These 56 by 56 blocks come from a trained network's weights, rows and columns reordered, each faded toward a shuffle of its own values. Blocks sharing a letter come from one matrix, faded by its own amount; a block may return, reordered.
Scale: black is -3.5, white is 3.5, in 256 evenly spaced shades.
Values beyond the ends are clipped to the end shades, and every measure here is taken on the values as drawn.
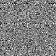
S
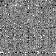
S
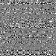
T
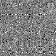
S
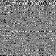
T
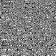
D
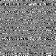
T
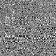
D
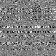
T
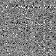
S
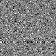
D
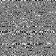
T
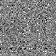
S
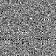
S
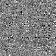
S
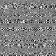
T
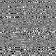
T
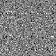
S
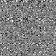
D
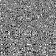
D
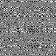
T
